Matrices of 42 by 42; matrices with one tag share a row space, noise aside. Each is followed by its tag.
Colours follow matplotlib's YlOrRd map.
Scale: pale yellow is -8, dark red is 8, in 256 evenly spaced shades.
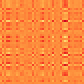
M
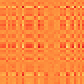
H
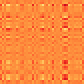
M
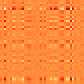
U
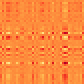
M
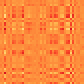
U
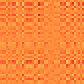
H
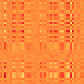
U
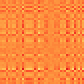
H
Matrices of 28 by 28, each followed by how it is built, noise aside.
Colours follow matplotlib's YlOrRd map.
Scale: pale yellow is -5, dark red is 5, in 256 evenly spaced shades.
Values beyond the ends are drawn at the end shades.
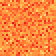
noise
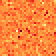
noise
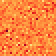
noise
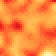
smooth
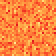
noise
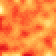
smooth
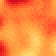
smooth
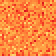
noise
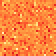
noise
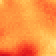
smooth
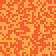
noise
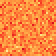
noise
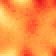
smooth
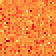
noise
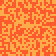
noise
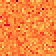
noise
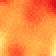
smooth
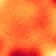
smooth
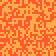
noise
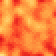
smooth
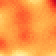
smooth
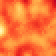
smooth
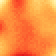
smooth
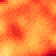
smooth
